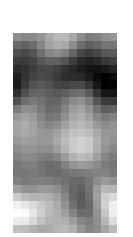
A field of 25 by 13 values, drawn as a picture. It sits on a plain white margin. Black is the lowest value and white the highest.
Lone odd cells: none. Ninth with the highest average: bottom left. Ninth with the lowest average: top right.
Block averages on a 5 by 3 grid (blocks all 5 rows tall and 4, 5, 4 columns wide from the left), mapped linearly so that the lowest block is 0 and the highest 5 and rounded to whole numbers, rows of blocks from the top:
1 2 1
1 1 0
3 4 3
2 2 3
5 3 4
